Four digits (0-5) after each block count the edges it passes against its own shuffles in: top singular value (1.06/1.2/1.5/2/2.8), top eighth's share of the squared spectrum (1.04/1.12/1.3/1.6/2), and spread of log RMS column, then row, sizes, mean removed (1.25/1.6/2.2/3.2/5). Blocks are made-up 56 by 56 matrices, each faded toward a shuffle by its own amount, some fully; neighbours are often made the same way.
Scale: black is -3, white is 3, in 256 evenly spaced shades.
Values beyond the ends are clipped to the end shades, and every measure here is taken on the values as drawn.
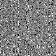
3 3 2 1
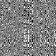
4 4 3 1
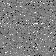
1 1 0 1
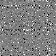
3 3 2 2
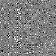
4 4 2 2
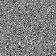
3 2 0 0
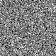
0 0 0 0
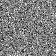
1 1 0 0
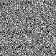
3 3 1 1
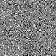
3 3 1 1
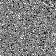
0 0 0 0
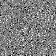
3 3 1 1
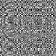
4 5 3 3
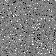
2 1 0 0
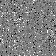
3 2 1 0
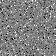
0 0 0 0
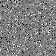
2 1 0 0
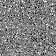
0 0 0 0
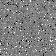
0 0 0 1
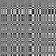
5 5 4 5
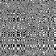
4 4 2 3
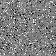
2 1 0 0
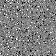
3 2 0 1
